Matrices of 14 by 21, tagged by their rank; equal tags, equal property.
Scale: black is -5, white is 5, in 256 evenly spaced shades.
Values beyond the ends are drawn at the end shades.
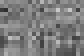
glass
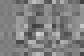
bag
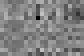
glass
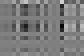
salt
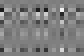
salt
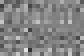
glass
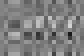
bag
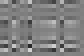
salt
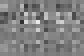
bag
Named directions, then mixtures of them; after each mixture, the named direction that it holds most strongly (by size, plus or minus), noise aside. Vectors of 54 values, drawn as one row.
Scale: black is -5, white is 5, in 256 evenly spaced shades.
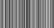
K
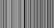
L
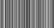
K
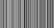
L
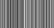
L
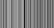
L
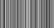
K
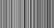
L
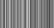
K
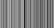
L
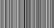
K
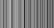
L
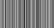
K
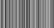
K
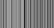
L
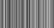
K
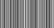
K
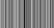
L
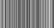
K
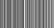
L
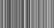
L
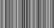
K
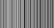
L
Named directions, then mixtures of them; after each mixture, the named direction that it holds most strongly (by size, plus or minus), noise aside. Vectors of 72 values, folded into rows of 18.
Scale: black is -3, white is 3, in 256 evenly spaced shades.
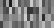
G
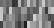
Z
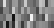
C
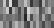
G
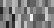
C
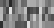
Z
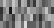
Z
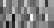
C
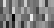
C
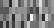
C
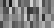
G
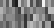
Z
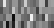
C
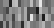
G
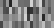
G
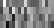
C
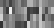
Z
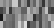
Z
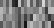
Z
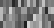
Z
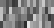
Z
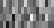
C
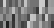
C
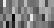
C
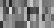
G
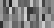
G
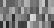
C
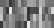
Z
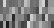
C
